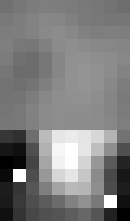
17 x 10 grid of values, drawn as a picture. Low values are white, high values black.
Lone odd cells: 2, each lower than its neighbours. Seam: horizontal, 60% of the way down, the top part calmer. Ninth with the lowest average: bottom middle.
